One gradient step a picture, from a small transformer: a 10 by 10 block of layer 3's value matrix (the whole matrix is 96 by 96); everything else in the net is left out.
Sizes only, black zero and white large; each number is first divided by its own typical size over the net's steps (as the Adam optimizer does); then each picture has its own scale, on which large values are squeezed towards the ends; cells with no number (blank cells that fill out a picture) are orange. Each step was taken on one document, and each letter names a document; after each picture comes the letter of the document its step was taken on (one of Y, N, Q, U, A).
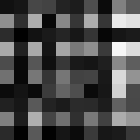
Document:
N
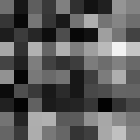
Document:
N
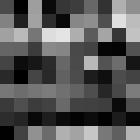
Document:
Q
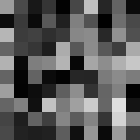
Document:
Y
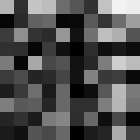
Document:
N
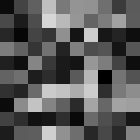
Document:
Q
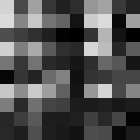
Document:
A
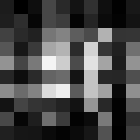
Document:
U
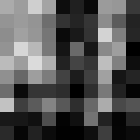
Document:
A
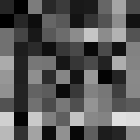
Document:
Y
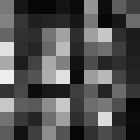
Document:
U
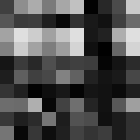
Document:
Q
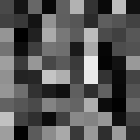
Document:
U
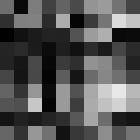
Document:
N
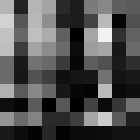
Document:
A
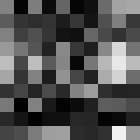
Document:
N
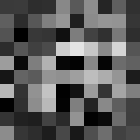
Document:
Y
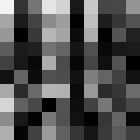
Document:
U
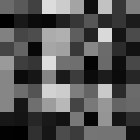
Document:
U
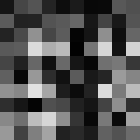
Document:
Y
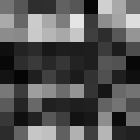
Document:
Q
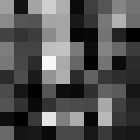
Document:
U
